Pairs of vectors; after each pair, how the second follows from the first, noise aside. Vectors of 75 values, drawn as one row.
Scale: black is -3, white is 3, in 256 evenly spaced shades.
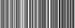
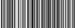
shuffled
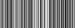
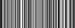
shuffled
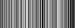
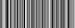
shuffled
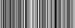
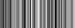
sign-scrambled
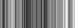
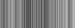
shrunk
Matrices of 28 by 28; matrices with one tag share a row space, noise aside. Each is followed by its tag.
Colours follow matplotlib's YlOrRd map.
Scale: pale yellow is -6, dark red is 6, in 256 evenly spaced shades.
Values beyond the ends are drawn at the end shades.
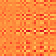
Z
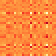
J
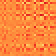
Z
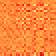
Z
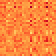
J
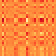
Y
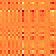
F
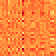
F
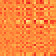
Z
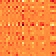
F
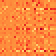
Z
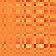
Z
